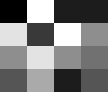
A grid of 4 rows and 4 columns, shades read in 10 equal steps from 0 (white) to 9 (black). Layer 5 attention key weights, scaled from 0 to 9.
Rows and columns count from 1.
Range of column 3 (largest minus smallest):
8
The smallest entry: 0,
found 2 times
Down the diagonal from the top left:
9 7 4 6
